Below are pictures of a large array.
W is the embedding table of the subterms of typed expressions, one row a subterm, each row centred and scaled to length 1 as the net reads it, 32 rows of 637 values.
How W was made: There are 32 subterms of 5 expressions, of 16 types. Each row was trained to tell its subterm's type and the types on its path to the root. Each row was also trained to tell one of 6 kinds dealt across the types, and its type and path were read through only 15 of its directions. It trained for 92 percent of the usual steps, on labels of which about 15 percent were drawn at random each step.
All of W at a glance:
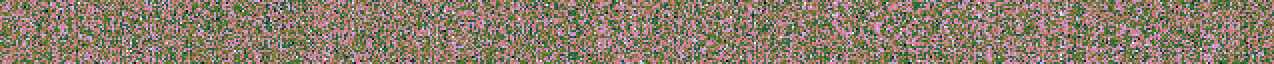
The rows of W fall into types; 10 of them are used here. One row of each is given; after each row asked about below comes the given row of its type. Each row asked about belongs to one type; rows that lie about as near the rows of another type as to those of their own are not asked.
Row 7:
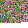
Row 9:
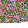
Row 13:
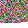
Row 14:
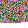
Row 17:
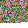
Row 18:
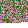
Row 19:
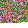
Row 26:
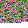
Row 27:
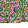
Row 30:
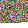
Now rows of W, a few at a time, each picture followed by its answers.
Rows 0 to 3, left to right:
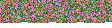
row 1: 7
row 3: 27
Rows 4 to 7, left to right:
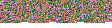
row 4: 30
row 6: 13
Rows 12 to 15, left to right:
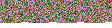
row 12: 18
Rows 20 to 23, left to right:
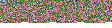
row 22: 13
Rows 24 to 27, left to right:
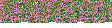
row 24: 30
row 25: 19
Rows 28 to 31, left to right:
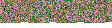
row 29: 18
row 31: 27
